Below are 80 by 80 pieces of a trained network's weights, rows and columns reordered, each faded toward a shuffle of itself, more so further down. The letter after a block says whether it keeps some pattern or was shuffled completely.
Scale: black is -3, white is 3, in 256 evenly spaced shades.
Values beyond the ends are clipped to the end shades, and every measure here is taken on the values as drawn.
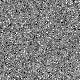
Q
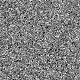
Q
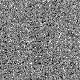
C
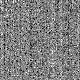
C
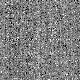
C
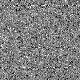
C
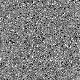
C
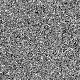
Q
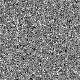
C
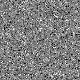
C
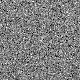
Q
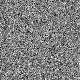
Q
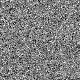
Q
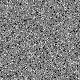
Q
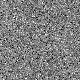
Q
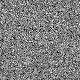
Q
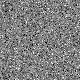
Q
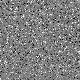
Q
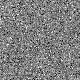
Q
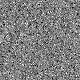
Q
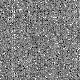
C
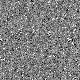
Q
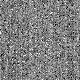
C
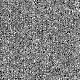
C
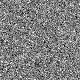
Q
